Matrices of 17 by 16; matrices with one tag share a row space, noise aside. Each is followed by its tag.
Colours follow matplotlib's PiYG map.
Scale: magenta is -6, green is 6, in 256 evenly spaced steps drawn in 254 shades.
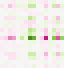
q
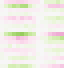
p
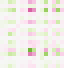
q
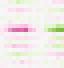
p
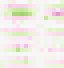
p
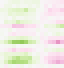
p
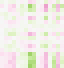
q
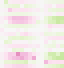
p
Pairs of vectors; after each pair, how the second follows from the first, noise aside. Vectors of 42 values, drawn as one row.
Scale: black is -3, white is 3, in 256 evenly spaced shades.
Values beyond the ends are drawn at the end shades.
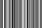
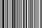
sign-scrambled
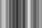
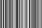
sign-scrambled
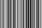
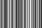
negated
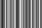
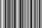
negated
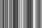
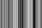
negated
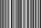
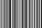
negated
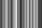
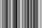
negated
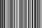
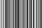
negated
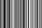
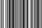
sign-scrambled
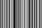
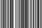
negated
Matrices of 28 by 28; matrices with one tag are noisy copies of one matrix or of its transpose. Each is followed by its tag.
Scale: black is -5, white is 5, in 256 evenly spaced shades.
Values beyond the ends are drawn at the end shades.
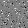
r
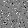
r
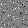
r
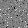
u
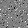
u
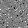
u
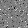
u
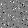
r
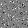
r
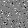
r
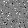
r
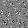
r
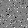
u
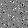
r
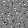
r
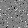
u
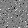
u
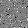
u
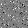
r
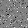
u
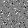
r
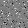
r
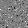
u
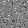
r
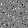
r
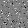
r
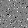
u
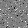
u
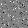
r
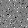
u
